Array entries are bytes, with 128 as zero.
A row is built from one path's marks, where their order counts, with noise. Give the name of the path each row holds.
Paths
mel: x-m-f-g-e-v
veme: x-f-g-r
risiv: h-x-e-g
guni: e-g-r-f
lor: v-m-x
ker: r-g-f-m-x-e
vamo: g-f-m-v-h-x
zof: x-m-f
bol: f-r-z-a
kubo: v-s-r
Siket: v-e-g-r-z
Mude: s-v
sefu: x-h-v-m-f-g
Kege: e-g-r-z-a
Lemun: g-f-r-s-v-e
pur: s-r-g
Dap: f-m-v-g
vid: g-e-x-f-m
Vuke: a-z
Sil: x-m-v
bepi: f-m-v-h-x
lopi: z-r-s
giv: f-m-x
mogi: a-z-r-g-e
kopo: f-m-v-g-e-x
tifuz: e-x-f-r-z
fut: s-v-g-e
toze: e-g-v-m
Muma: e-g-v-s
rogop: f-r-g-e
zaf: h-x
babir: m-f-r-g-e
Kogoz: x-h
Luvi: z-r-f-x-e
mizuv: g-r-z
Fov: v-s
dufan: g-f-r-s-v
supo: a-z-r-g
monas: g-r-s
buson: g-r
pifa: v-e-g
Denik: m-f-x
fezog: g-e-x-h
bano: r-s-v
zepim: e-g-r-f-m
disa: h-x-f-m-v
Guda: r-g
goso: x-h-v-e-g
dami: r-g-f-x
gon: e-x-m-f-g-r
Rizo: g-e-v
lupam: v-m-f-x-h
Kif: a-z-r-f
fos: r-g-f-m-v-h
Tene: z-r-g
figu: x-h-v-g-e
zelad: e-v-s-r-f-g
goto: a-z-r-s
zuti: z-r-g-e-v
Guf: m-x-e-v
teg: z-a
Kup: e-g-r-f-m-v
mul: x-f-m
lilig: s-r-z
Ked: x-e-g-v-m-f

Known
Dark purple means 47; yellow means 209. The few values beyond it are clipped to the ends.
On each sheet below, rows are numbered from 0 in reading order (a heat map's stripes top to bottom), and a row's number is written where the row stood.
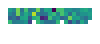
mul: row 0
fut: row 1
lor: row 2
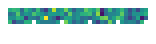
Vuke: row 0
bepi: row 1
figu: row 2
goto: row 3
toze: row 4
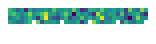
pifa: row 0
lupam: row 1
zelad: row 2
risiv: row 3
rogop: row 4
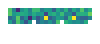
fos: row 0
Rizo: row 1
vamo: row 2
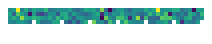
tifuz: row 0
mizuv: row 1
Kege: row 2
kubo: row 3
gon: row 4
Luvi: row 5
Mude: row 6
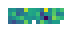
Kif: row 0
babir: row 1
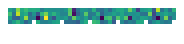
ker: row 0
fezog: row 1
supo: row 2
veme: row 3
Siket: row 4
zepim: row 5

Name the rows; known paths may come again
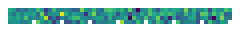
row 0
Guda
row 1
sefu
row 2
bol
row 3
kopo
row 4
kubo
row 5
fos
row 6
mul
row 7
rogop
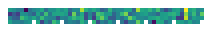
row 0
pur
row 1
lor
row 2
giv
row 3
Kogoz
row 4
Kif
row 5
bano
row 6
vid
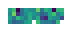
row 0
supo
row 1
fut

